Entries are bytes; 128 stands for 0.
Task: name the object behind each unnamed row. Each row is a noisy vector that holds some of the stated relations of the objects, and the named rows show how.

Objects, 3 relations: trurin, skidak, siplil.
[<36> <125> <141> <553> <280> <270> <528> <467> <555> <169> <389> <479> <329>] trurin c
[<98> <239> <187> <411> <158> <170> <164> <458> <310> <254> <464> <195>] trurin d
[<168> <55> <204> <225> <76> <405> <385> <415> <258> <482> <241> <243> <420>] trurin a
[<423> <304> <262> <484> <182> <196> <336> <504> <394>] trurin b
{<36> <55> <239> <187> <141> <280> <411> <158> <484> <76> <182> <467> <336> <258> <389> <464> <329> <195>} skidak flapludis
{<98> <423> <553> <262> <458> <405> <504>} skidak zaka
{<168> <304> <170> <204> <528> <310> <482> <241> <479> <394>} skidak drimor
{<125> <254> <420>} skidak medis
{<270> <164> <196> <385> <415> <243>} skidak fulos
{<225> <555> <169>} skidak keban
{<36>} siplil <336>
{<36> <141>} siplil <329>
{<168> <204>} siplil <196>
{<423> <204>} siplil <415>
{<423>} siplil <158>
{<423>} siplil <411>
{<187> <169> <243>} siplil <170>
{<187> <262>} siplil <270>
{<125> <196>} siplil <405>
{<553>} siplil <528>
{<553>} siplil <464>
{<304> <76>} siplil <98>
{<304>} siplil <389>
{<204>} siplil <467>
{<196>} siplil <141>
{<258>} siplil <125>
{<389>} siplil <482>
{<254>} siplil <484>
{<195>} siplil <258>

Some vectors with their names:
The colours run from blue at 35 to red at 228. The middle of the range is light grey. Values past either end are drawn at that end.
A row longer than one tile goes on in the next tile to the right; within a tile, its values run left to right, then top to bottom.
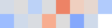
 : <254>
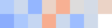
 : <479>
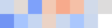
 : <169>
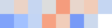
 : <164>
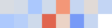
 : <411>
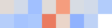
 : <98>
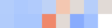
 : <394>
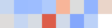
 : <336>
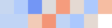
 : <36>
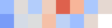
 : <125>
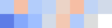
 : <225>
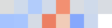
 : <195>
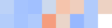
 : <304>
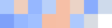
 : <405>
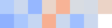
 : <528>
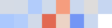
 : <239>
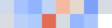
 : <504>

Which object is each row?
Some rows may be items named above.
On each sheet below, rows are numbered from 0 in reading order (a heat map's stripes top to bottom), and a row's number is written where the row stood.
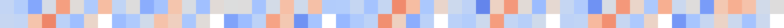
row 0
<329>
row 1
<55>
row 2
<170>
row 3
<196>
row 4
<553>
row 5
<141>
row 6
<169>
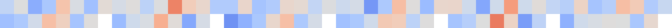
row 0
<55>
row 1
<254>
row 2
<241>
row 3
<76>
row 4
<187>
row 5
<420>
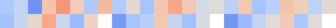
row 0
<389>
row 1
<555>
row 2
<385>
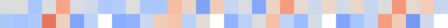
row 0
<458>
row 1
<258>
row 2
<270>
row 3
<164>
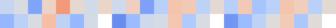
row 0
<270>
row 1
<243>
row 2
<385>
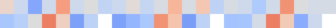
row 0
<187>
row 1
<310>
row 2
<195>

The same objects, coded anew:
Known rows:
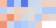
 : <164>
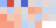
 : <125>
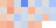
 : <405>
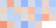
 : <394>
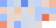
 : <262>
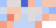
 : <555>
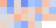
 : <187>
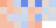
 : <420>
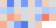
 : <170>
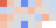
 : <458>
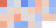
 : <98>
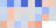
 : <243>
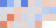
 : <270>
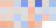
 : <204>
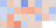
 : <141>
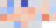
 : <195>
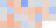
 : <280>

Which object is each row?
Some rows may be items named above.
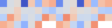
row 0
<169>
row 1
<169>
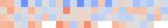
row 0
<405>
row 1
<385>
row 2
<336>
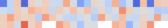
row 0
<389>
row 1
<504>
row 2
<225>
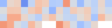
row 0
<553>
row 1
<394>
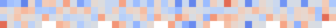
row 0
<196>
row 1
<504>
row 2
<394>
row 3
<170>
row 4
<458>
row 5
<304>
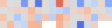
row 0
<76>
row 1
<310>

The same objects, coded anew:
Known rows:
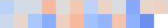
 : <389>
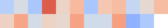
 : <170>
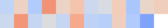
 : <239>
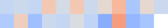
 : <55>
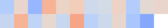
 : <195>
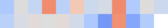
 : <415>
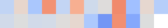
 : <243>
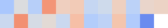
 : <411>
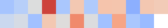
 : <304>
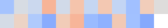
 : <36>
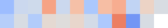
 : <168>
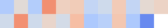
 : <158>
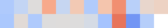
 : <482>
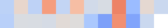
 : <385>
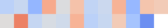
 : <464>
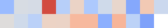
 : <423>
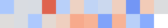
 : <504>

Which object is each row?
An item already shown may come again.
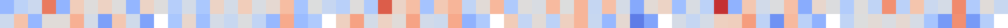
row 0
<336>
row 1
<258>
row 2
<170>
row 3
<125>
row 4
<196>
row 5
<415>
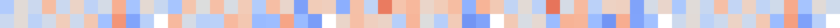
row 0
<405>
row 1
<555>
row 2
<254>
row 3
<270>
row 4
<405>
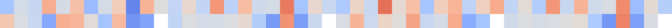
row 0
<553>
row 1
<385>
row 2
<310>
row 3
<243>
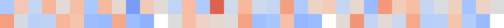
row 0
<169>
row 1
<164>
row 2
<187>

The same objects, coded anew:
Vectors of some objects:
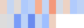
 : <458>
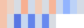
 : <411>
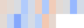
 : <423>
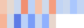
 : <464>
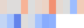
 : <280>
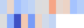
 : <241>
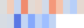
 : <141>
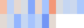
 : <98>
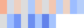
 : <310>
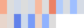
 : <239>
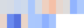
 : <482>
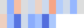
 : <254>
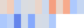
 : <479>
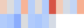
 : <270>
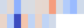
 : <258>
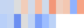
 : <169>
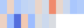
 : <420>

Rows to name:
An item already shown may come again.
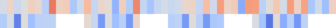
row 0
<125>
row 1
<164>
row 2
<169>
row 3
<187>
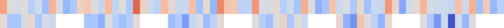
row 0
<196>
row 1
<270>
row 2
<553>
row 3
<196>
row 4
<415>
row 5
<170>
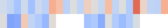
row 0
<405>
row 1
<270>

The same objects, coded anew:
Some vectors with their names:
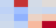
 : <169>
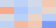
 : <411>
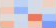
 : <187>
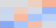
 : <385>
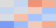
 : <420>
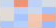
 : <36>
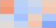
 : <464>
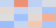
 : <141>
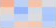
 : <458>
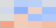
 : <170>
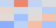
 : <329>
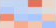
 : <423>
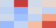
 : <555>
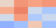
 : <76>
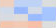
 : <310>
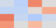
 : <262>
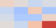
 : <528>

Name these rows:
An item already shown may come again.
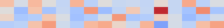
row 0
<553>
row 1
<270>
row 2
<336>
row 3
<270>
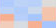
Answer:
<196>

